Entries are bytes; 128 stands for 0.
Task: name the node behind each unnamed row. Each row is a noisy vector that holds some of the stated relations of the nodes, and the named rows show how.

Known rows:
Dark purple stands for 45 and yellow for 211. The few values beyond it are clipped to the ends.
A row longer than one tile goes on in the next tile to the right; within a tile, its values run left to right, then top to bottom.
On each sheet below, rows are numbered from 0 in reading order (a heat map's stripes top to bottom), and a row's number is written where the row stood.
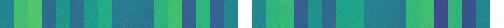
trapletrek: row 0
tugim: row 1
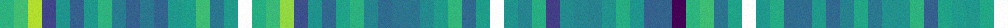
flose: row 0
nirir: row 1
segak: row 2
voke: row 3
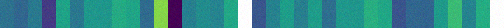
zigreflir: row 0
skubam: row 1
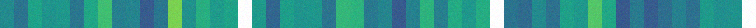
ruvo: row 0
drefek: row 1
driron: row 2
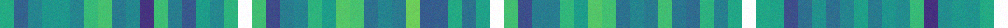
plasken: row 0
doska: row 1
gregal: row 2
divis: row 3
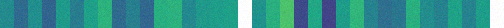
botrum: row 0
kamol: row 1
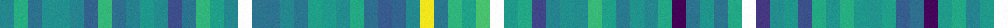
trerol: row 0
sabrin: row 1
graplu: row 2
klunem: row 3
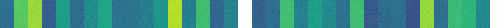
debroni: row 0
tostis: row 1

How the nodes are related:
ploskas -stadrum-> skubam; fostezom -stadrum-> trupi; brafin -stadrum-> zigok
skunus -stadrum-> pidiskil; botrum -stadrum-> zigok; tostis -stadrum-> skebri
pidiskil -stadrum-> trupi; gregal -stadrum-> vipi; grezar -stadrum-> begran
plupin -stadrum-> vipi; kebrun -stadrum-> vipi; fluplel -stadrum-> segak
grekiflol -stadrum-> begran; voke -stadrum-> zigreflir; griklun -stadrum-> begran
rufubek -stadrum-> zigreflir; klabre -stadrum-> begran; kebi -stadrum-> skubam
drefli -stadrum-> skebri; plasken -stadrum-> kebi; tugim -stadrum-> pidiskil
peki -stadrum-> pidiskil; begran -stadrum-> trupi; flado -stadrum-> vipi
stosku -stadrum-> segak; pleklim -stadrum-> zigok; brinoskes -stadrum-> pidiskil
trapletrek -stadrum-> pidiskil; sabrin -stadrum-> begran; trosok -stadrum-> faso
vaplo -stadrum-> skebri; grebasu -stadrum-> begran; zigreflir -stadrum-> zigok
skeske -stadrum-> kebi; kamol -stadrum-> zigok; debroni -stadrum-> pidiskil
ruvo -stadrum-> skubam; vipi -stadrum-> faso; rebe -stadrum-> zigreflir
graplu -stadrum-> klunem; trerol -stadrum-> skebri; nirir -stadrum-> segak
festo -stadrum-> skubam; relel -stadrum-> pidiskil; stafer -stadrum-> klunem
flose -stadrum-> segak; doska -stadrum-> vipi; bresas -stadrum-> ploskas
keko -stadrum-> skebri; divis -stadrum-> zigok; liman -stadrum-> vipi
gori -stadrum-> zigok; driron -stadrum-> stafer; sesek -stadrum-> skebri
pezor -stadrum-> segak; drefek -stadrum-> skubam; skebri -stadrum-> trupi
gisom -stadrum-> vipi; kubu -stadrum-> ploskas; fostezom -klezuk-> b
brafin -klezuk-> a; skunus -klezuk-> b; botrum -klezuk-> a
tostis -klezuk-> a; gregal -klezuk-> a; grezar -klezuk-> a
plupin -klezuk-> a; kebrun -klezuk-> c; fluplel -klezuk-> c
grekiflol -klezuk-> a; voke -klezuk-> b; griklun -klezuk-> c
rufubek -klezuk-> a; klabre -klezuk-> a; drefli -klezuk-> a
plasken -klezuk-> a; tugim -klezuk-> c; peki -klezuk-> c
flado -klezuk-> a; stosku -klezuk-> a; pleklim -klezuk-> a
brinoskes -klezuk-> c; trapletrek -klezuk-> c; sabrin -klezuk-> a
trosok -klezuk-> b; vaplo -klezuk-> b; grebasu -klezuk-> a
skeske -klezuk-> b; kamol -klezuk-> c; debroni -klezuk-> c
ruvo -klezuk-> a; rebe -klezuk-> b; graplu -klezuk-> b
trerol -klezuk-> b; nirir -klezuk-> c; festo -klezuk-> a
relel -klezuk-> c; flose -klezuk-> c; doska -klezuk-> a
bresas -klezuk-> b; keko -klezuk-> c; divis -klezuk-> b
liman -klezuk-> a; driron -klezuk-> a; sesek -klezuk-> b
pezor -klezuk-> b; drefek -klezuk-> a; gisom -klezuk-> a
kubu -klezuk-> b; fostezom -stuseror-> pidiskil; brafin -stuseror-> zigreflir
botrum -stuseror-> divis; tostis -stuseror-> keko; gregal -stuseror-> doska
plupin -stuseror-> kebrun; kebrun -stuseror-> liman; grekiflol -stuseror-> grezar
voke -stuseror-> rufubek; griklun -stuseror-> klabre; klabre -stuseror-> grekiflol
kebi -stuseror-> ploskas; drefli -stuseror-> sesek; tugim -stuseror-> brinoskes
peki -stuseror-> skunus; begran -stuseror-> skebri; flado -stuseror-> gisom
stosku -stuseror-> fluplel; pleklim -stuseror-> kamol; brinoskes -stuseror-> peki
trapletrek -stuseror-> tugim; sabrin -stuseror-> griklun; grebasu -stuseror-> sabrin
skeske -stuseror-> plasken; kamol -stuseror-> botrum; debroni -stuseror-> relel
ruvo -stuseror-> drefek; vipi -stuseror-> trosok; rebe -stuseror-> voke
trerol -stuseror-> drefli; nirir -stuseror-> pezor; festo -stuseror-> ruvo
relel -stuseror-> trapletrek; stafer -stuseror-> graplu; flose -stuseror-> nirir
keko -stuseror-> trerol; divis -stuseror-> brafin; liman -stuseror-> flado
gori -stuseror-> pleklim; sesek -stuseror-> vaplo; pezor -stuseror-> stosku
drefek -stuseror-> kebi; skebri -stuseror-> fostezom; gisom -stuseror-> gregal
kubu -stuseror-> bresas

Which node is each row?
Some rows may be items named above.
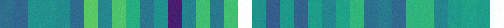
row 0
ploskas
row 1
botrum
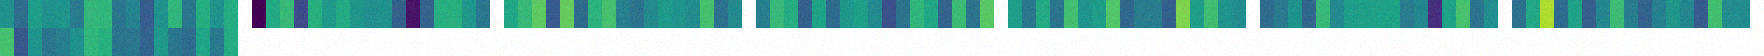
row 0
drefek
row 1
stafer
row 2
kebrun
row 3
griklun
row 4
plupin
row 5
faso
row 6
keko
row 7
stosku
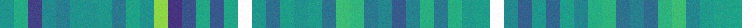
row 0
skunus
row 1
drefek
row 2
botrum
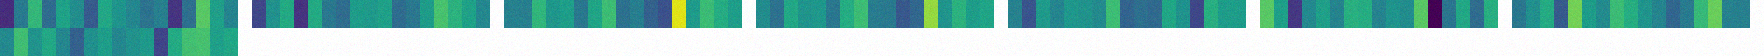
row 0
skebri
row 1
gori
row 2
festo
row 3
ruvo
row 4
drefli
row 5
trosok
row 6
vipi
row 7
kubu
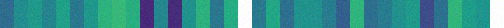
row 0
kebi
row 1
trerol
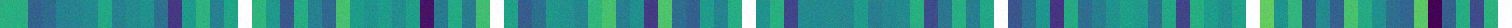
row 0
pezor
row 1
bresas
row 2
plasken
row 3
fostezom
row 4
zigok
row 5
fluplel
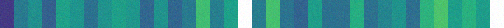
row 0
trupi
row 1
rebe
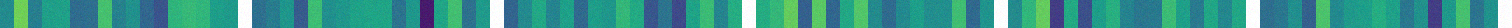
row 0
skeske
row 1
faso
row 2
skubam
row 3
kebrun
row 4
kamol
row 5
faso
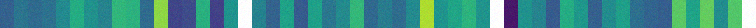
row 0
pidiskil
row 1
pleklim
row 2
begran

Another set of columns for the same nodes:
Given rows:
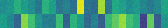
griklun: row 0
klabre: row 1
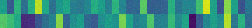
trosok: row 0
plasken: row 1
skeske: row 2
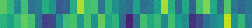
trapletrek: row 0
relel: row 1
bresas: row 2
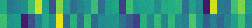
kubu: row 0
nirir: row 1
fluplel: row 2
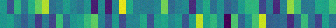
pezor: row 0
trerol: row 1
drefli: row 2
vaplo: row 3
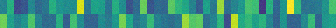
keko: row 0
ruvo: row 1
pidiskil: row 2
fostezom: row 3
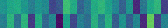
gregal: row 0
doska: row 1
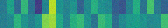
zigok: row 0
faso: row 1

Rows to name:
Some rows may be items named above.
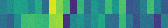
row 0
begran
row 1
plupin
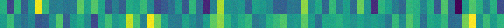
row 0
fostezom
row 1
kebi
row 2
zigok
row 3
trupi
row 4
kamol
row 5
zigreflir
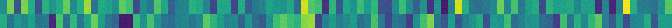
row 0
flose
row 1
skunus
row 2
pleklim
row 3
begran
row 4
plupin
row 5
trerol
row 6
nirir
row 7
trerol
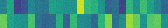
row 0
keko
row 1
ploskas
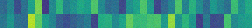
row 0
tostis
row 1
skubam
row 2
kebrun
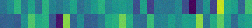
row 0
stosku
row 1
drefek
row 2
skebri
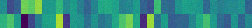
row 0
rebe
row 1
botrum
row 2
driron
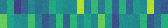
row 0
keko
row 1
vipi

